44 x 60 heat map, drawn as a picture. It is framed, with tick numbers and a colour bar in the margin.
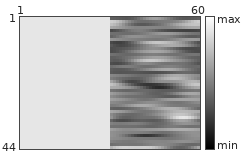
The table splits into one row of 2 panels. Panel 1,1: very high, flat. Panel 1,2: middling, streaked across, strong in contrast.
